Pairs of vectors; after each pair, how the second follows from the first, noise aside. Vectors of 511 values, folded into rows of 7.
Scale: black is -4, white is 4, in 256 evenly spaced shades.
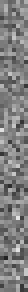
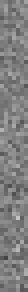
shrunk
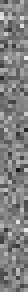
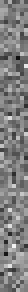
shuffled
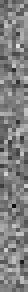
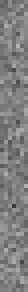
shrunk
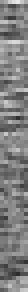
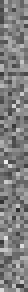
shuffled
